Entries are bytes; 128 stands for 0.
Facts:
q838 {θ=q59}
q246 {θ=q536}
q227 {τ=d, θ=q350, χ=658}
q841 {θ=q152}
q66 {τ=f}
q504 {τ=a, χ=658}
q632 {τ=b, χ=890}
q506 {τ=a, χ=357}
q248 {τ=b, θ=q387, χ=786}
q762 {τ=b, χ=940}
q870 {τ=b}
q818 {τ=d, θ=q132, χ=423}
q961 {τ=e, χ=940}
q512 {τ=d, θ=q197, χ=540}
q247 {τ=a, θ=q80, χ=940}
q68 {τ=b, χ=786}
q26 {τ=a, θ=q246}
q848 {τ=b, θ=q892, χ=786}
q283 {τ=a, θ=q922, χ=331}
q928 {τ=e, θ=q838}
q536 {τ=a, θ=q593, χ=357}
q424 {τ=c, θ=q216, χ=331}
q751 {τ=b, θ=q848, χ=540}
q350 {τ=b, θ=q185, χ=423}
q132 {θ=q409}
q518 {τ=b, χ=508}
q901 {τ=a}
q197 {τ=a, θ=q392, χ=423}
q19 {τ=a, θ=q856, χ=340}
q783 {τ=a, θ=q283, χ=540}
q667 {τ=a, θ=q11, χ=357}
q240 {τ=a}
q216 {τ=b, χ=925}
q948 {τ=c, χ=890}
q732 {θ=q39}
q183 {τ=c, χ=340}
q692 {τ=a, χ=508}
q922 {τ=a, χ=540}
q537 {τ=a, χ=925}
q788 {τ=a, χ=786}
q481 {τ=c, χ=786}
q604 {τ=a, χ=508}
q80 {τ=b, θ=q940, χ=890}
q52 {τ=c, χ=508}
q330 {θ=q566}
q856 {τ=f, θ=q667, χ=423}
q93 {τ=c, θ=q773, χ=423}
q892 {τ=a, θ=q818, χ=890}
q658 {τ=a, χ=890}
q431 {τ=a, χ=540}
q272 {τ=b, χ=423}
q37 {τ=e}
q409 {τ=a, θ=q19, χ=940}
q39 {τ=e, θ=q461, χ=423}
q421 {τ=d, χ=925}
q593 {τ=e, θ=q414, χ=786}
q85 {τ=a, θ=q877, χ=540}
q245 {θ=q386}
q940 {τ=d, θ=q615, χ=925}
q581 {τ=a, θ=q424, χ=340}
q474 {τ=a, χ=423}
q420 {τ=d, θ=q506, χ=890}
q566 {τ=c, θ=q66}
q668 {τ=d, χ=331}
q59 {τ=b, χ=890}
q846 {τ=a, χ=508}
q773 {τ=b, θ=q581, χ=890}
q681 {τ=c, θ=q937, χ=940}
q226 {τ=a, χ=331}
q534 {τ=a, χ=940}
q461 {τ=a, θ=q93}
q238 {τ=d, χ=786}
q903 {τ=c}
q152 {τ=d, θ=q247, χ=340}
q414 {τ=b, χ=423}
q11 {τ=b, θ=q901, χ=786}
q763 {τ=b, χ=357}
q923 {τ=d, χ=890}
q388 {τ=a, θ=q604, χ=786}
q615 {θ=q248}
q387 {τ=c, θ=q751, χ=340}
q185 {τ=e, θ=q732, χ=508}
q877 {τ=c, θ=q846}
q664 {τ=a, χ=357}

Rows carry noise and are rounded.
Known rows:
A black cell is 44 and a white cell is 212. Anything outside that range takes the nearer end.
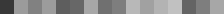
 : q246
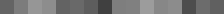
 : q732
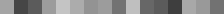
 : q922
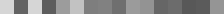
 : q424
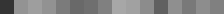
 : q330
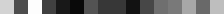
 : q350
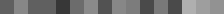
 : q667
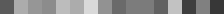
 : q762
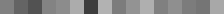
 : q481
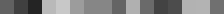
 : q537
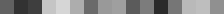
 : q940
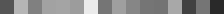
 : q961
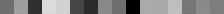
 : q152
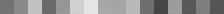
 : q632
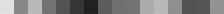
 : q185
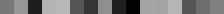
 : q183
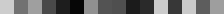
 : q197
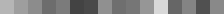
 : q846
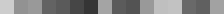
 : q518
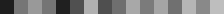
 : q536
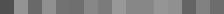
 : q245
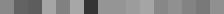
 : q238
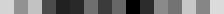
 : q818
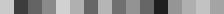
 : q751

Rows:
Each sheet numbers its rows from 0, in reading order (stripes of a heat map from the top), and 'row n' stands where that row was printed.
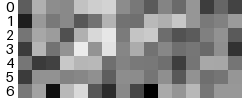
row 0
q681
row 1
q26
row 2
q892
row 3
q247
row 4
q421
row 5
q566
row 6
q387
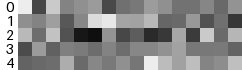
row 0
q227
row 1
q59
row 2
q474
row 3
q240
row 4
q593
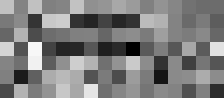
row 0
q668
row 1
q581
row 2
q901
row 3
q93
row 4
q773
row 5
q216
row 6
q534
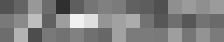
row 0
q763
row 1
q948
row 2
q132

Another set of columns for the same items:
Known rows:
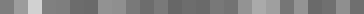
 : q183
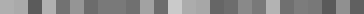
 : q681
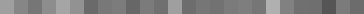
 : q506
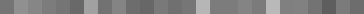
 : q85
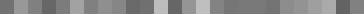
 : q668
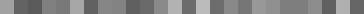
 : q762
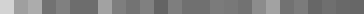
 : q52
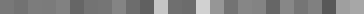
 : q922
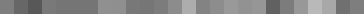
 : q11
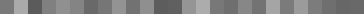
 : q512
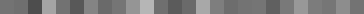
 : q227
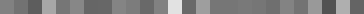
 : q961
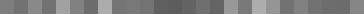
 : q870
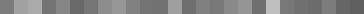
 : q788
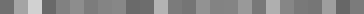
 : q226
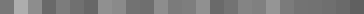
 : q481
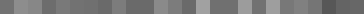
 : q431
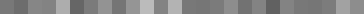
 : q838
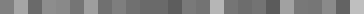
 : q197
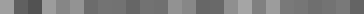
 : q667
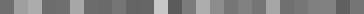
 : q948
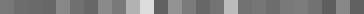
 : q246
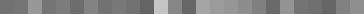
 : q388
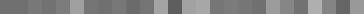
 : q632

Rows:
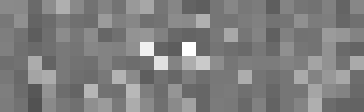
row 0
q330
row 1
q238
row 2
q732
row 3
q414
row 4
q59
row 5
q19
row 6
q185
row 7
q518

